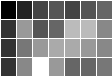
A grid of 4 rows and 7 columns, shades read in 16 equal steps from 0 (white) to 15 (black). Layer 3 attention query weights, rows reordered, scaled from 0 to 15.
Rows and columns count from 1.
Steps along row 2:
down up down down same up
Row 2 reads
12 6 10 9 4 4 7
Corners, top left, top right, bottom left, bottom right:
15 9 12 8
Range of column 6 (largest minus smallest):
6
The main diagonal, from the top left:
15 6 6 6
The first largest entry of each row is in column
1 1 1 1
